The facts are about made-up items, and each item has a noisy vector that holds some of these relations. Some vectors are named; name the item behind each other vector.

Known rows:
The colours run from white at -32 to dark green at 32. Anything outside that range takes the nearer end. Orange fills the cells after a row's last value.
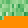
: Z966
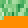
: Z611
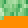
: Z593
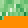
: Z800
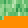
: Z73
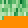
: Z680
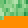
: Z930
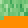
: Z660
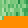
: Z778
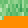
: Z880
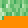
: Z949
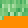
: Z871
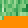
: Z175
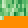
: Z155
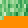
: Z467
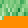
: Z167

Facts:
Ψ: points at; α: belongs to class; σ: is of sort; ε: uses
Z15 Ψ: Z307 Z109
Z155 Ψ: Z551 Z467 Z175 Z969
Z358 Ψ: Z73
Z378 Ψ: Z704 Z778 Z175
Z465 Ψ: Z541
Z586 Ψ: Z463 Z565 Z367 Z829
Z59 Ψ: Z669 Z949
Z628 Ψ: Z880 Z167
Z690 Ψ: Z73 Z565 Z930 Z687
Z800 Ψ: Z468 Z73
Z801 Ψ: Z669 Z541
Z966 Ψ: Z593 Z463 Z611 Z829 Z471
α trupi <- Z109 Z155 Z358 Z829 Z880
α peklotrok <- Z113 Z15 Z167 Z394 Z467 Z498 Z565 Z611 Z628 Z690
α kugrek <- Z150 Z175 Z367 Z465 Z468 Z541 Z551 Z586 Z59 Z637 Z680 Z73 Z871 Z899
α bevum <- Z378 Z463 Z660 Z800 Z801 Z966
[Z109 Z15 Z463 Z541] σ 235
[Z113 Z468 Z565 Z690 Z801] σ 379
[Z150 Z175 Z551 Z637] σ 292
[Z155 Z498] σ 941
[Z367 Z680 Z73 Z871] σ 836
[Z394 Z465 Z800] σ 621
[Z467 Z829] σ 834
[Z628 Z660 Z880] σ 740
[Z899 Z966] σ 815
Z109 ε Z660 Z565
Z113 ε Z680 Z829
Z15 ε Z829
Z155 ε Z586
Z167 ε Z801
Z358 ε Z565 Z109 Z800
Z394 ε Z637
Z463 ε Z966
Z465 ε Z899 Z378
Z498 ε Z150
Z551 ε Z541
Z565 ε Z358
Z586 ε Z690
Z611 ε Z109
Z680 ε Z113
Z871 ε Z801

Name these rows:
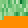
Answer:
Z15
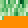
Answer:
Z113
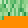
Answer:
Z801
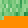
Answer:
Z628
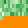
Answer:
Z829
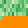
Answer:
Z463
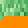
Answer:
Z378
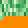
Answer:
Z358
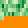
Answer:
Z565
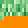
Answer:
Z586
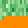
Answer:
Z541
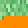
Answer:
Z465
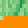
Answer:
Z498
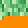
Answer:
Z109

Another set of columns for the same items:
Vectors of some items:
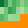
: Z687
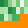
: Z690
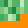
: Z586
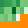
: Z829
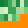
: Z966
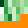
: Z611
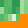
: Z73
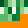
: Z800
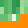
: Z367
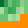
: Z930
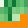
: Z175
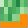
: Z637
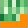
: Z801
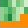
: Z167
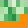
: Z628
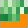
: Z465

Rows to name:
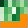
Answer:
Z358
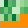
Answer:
Z155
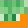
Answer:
Z880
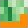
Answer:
Z394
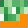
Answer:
Z109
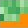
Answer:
Z468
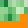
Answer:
Z498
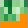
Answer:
Z378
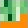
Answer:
Z467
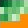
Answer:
Z463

